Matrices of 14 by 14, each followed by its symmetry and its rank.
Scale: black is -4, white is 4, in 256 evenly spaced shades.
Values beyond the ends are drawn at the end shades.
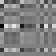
neither, rank one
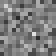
symmetric, full rank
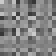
symmetric, rank two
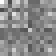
symmetric, rank three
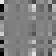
neither, rank one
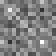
symmetric, rank three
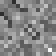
symmetric, full rank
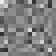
symmetric, rank two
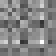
symmetric, rank two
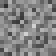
symmetric, full rank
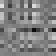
neither, rank two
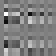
neither, rank one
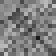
symmetric, full rank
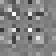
symmetric, rank three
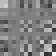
symmetric, rank two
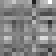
neither, rank two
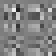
neither, rank two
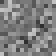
symmetric, full rank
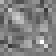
symmetric, rank three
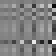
neither, rank one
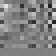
neither, rank two
